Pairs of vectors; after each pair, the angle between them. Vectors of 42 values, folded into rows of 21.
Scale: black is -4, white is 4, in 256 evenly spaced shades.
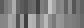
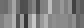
nearly parallel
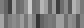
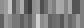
nearly opposite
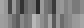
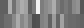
nearly opposite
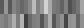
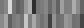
partly opposed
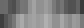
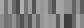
orthogonal
